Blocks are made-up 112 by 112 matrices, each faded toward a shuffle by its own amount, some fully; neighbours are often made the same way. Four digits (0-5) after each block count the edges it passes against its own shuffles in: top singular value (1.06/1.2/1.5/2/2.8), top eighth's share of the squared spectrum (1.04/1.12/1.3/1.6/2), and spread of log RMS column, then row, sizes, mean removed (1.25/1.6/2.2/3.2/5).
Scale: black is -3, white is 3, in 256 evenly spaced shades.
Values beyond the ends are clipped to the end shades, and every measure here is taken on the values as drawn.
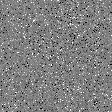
0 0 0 0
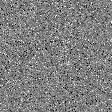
0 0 0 0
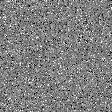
0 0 0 0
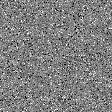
0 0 0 1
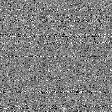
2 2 0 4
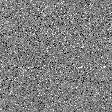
0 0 0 1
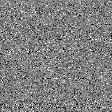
2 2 0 3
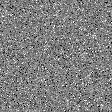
0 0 0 0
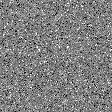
0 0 0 0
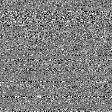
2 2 0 4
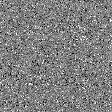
0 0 0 1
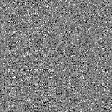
4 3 2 2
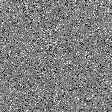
2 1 0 0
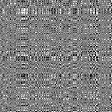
5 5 4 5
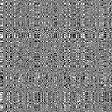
5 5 4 4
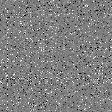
3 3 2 2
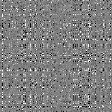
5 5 4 3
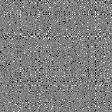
4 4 2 3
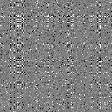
5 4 3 3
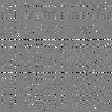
5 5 2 3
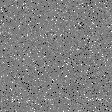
0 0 0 0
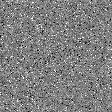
0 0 0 0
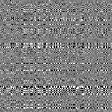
5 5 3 4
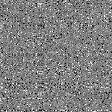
4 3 1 2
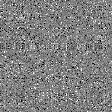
4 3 1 2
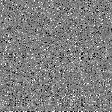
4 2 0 2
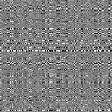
5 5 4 4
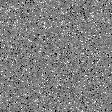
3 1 0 0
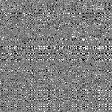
5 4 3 4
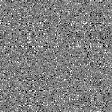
4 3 2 2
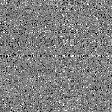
4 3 1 2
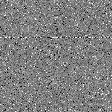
3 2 0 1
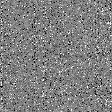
1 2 2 0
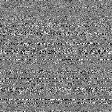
2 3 0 4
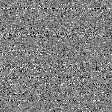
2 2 0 3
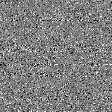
1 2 0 3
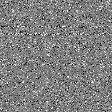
1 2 0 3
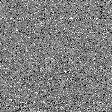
1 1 0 2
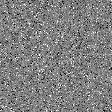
3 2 1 1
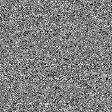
1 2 0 3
